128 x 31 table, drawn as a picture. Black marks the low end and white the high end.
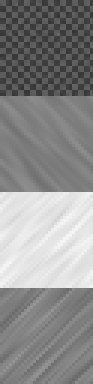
It is made of 4 by 1 panels. Panel 1,1: low, checkered. Panel 2,1: middling, slanting down to the right, faint in contrast. Panel 3,1: very high, slanting up to the right, faint in contrast. Panel 4,1: middling, slanting up to the right, faint in contrast.
